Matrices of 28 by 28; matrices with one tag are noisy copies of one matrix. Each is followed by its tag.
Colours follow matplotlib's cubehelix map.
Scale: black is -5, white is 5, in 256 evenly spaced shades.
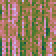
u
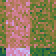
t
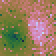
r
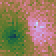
r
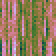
u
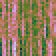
u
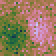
r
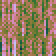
u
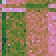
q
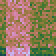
t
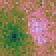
r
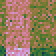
t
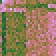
q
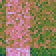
t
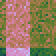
t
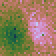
r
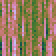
u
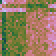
q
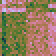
q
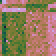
q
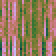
u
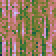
u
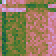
q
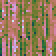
u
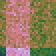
t
